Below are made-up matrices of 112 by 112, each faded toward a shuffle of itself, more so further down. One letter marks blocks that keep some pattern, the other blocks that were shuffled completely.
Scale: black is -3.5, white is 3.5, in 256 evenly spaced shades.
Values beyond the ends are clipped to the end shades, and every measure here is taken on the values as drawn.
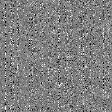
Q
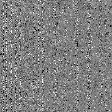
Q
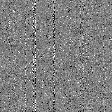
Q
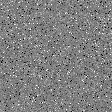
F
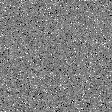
F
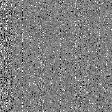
Q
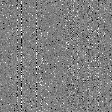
Q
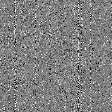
Q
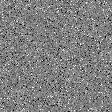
F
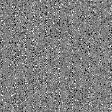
Q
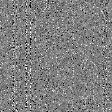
Q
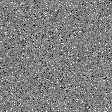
F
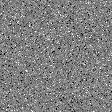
F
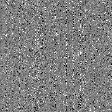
Q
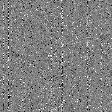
Q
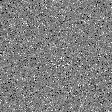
F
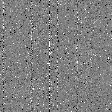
Q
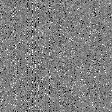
Q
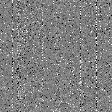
Q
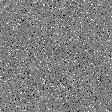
F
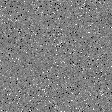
F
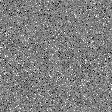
F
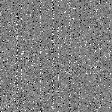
Q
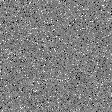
F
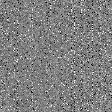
Q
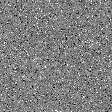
F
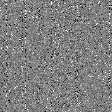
Q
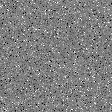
F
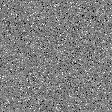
F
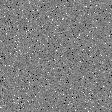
F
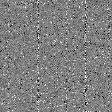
Q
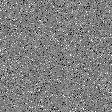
F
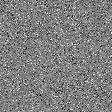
F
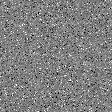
F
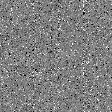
Q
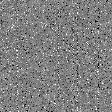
Q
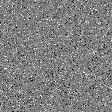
F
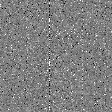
Q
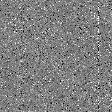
Q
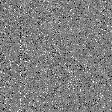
Q
